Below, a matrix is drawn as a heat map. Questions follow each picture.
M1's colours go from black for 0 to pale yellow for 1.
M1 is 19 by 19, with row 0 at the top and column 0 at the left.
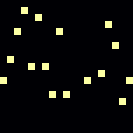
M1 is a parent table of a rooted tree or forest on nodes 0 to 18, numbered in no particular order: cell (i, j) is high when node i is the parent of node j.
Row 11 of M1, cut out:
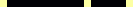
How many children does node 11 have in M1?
3
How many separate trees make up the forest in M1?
3
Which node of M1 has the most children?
11
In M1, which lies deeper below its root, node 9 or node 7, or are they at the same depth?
the same depth
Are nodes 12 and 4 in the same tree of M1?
no
